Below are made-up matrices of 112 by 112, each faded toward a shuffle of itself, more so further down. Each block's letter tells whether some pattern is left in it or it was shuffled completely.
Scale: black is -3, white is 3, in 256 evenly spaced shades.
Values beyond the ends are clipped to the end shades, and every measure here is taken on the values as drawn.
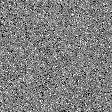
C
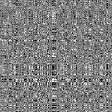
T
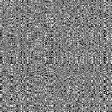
T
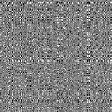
T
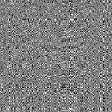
T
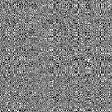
T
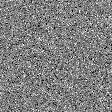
C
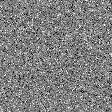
C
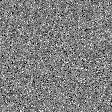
C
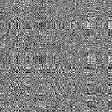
T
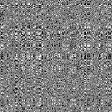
T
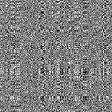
T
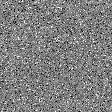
C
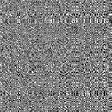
T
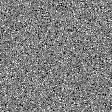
C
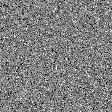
C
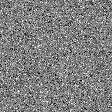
C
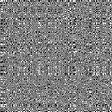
T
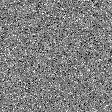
C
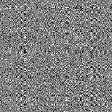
T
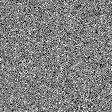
C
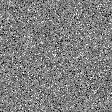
C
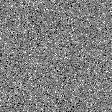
C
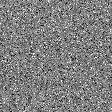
C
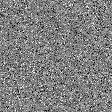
C
